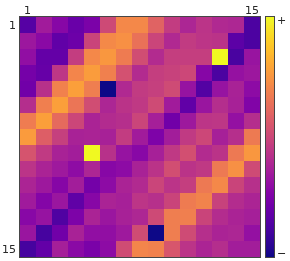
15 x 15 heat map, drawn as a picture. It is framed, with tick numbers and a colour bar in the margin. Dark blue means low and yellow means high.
Grain: diagonal, up to the right. Lone odd cells: 4, 2 higher and 2 lower than their neighbours. Slope: none. Ninth with the lowest average: bottom left.
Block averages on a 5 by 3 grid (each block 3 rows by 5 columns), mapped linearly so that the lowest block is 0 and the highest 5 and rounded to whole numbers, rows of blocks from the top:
152 | 431 | 423 | 124 | 032
